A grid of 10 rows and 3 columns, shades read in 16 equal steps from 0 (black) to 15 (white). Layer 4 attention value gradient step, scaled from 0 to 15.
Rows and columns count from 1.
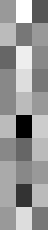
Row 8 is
10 8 9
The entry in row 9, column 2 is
3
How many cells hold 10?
2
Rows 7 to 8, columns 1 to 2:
8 6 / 10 8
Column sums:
90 90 88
